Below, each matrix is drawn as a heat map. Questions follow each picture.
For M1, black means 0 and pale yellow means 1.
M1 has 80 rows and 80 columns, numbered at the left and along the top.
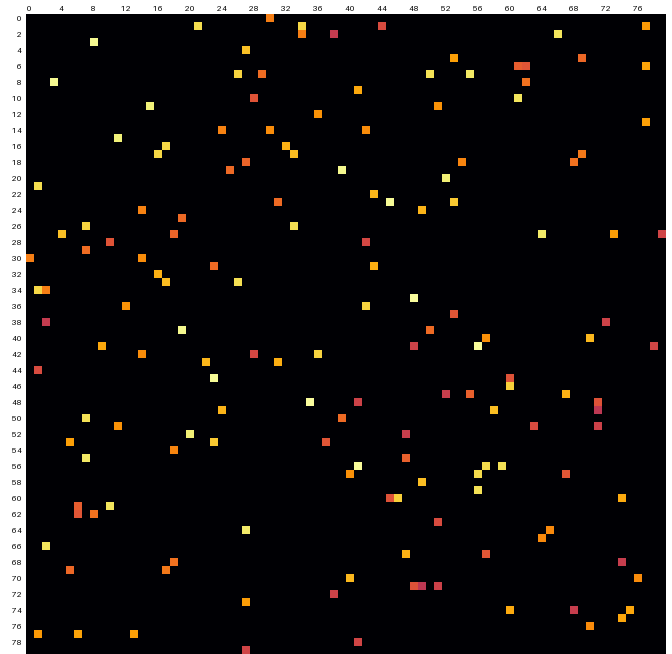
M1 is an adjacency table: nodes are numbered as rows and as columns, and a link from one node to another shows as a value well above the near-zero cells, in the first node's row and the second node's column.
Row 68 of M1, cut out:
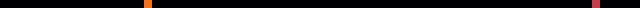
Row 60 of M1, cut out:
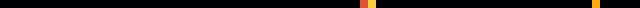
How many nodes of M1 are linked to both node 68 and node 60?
1
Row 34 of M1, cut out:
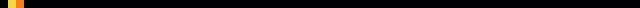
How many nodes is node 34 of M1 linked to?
2
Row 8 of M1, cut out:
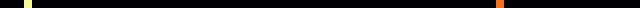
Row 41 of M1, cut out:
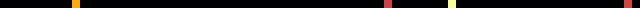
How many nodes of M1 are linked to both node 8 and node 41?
0
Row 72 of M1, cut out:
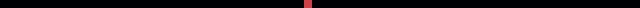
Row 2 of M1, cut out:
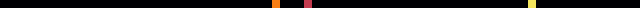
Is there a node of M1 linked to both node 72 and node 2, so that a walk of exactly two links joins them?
yes
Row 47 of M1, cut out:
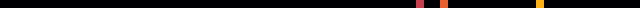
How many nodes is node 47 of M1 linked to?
3
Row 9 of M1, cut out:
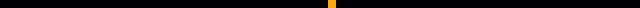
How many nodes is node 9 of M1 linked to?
1
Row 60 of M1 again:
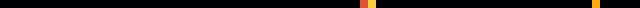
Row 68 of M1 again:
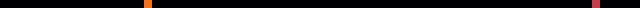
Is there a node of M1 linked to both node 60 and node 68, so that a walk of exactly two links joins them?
yes
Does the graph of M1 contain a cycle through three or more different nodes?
no
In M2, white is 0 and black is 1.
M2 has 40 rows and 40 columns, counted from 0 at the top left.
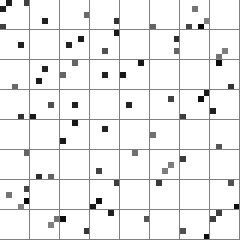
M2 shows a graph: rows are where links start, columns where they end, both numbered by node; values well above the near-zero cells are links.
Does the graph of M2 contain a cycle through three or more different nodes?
no
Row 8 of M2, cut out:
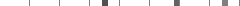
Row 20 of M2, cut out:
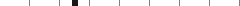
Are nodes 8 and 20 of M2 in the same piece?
yes
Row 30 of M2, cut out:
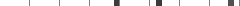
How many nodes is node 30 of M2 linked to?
3
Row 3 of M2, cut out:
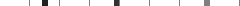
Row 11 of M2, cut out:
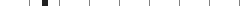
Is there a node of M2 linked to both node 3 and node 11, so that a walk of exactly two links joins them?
yes
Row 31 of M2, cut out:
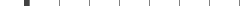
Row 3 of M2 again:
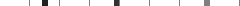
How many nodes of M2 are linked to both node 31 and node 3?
0
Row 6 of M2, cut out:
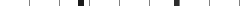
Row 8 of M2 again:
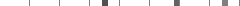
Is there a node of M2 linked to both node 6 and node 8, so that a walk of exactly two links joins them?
yes
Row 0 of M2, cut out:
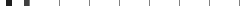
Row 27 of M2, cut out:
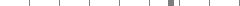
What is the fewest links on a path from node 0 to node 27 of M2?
5
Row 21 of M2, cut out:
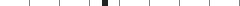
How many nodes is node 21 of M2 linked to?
1
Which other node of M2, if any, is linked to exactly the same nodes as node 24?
node 9
